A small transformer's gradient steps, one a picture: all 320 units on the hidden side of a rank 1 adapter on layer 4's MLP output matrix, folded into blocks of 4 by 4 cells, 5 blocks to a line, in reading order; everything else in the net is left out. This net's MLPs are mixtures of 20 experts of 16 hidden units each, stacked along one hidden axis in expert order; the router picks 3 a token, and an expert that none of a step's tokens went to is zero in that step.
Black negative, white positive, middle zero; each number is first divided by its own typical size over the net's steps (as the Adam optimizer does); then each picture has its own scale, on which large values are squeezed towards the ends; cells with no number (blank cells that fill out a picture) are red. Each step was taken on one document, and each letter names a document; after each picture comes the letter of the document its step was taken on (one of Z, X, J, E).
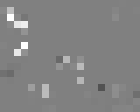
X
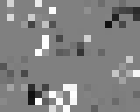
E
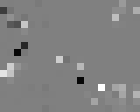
X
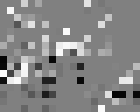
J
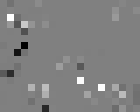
X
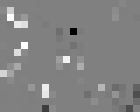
X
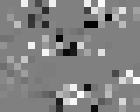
J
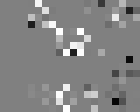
E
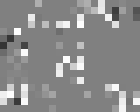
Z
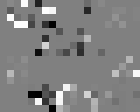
E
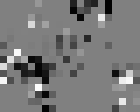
J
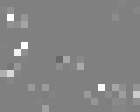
X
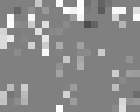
Z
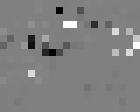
J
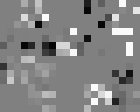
J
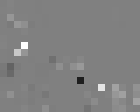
X
